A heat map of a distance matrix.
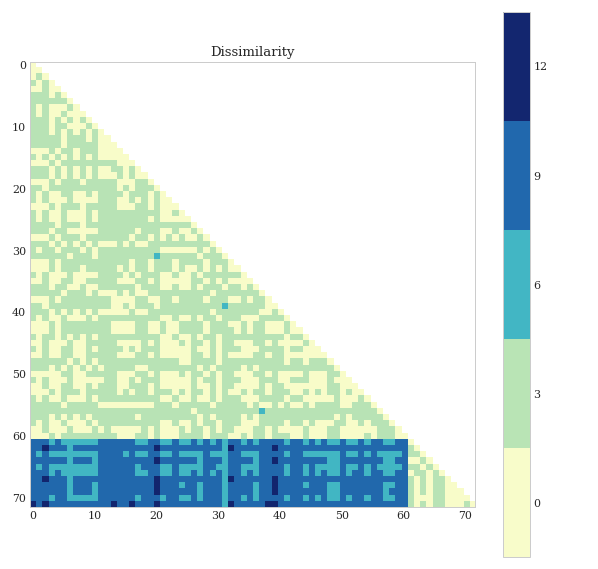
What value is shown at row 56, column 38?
3
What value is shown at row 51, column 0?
3
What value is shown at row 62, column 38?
9
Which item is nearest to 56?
26
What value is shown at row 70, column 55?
9
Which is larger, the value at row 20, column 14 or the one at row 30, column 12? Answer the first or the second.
the second
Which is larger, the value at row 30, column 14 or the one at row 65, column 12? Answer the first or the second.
the second
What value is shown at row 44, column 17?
3
